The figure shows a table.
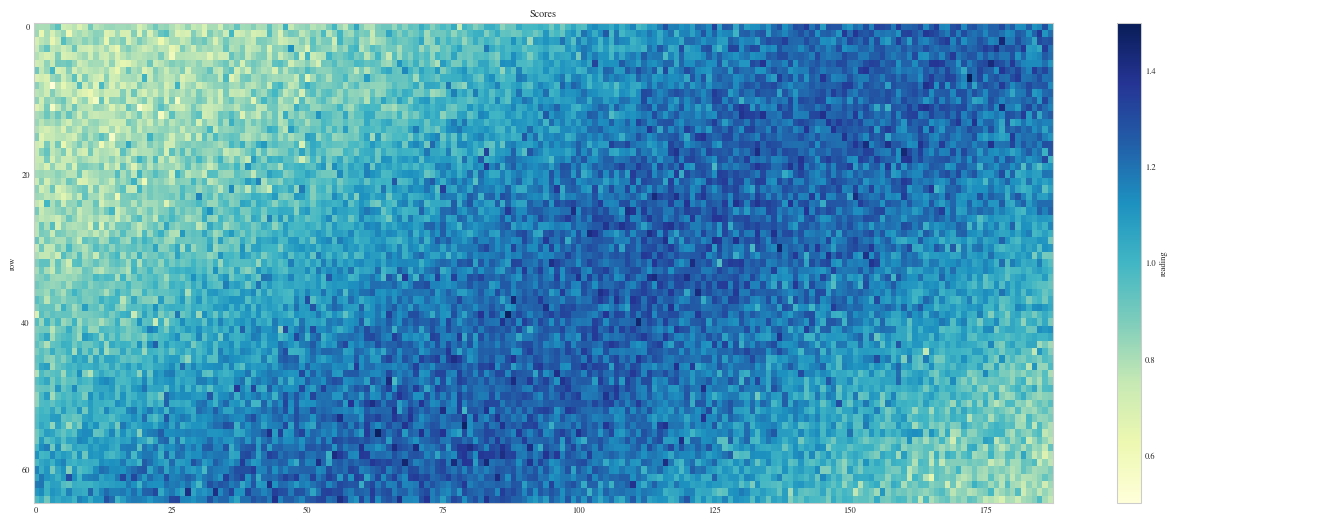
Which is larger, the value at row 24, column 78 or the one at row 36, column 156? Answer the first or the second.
the second
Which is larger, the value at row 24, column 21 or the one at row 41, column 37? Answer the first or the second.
the second
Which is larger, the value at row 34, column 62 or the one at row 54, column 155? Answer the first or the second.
the first
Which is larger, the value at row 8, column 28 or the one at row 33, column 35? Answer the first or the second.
the second
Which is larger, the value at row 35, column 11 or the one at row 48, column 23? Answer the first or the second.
the second
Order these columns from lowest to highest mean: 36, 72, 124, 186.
36, 186, 72, 124
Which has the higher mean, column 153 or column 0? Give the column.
153
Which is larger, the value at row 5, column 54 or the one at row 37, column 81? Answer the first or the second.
the second
